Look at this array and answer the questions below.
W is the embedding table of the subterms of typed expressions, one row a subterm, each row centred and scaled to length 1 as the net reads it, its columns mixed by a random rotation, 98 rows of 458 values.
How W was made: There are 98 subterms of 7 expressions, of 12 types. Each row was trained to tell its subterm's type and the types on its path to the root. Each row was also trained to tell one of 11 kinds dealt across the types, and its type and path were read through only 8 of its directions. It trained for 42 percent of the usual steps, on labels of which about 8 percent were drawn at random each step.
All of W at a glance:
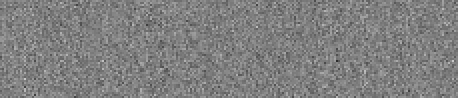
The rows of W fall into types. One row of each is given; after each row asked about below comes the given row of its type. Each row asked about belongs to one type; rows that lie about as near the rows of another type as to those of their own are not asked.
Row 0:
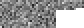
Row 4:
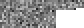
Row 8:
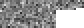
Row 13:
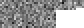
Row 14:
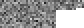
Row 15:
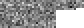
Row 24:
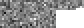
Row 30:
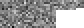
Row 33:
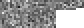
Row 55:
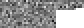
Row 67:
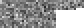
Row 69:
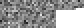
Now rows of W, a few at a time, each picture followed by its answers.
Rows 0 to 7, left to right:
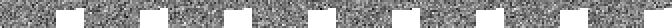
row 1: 8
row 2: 69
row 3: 33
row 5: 15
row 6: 33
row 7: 24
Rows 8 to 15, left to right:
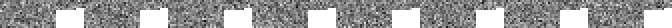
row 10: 4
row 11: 0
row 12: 0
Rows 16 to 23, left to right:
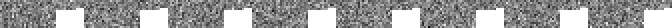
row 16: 30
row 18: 69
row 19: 13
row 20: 30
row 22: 13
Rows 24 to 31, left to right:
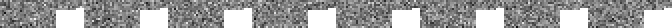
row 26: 69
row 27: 0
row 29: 30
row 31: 8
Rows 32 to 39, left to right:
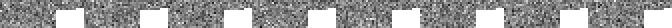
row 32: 0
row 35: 33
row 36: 15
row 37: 30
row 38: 4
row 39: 33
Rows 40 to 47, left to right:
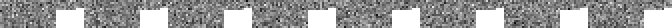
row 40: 30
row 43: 67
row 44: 15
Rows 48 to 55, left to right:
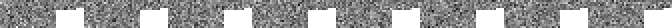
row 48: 15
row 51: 0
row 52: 55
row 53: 8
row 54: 33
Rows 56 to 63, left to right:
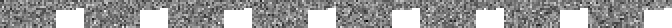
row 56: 14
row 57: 14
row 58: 14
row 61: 69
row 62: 4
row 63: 13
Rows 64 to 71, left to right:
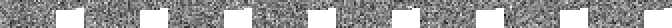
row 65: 14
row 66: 13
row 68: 8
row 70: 15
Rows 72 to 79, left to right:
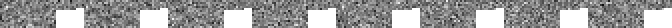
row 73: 14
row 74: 4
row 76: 15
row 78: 69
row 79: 0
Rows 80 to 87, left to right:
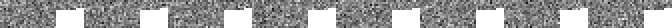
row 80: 8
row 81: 24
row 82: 14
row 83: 24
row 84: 15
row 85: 67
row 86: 30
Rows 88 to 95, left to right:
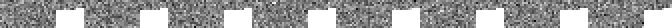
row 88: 4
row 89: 14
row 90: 30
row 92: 13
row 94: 0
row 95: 55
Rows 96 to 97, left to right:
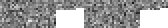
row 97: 8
